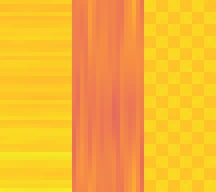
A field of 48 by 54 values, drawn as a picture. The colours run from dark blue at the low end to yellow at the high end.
The table splits into one row of 3 panels. Panel 1,1: very high, streaked across, faint in contrast. Panel 1,2: high, streaked downward, faint in contrast. Panel 1,3: very high, checkered, faint in contrast.
